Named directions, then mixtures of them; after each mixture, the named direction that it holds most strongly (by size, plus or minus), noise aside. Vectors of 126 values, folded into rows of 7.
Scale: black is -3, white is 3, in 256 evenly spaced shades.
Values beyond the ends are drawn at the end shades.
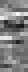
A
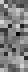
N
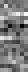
A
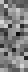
N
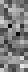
N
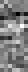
A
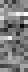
A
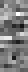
A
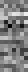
A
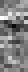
A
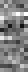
A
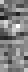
A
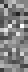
N
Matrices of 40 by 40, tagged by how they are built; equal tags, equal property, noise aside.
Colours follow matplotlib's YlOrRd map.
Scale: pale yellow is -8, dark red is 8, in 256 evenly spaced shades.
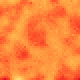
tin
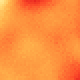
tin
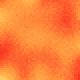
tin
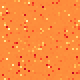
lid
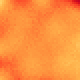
tin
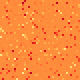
lid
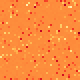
lid
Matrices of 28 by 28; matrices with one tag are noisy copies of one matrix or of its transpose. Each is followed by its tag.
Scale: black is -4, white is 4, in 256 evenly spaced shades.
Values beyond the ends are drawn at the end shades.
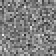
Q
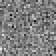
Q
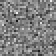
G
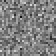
G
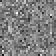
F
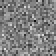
Q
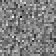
G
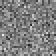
Q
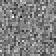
G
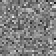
F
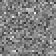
F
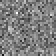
F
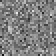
F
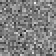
Q
